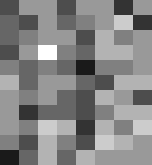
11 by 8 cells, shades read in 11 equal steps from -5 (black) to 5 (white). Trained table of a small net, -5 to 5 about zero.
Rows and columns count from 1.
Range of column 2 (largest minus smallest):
4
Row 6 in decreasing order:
2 2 2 1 1 -1 -1 -2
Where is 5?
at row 4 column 3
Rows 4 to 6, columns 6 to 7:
2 2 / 0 0 / -2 2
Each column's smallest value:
-4 -3 -1 -2 -4 -2 -3 -3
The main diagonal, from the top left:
-2 -2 1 0 -4 -2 1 2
